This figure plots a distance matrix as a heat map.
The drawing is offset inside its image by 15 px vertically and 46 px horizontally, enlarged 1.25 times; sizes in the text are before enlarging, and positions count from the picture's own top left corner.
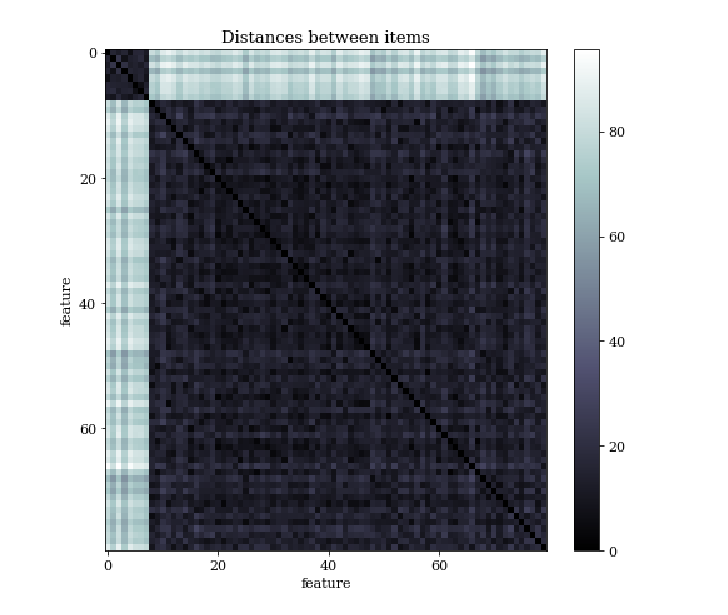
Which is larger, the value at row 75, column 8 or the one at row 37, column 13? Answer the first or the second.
the second
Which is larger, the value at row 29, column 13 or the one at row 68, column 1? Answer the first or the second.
the second
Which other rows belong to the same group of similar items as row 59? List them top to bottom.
8, 9, 10, 11, 12, 13, 14, 15, 16, 17, 18, 19, 20, 21, 22, 23, 24, 25, 26, 27, 28, 29, 30, 31, 32, 33, 34, 35, 36, 37, 38, 39, 40, 41, 42, 43, 44, 45, 46, 47, 48, 49, 50, 51, 52, 53, 54, 55, 56, 57, 58, 60, 61, 62, 63, 64, 65, 66, 67, 68, 69, 70, 71, 72, 73, 74, 75, 76, 77, 78, 79
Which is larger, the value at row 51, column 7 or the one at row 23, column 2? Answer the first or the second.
the second
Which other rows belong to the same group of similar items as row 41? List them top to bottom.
8, 9, 10, 11, 12, 13, 14, 15, 16, 17, 18, 19, 20, 21, 22, 23, 24, 25, 26, 27, 28, 29, 30, 31, 32, 33, 34, 35, 36, 37, 38, 39, 40, 42, 43, 44, 45, 46, 47, 48, 49, 50, 51, 52, 53, 54, 55, 56, 57, 58, 59, 60, 61, 62, 63, 64, 65, 66, 67, 68, 69, 70, 71, 72, 73, 74, 75, 76, 77, 78, 79
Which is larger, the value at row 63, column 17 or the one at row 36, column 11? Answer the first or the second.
the second
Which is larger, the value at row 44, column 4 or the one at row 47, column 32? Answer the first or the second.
the first
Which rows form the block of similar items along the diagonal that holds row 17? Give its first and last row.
8 to 79
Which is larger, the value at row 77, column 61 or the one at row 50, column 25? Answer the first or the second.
the first
